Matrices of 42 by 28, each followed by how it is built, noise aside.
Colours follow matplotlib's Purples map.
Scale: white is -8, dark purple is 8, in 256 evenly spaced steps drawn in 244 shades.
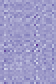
low rank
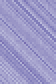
Toeplitz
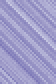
Toeplitz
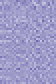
low rank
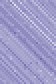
Toeplitz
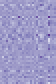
low rank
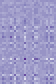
low rank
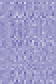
low rank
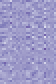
low rank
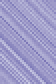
Toeplitz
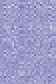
low rank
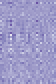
low rank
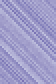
Toeplitz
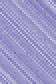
Toeplitz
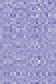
low rank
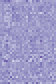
low rank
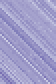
Toeplitz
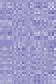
low rank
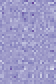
low rank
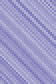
Toeplitz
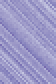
Toeplitz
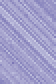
Toeplitz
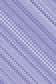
Toeplitz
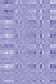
low rank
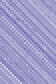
Toeplitz
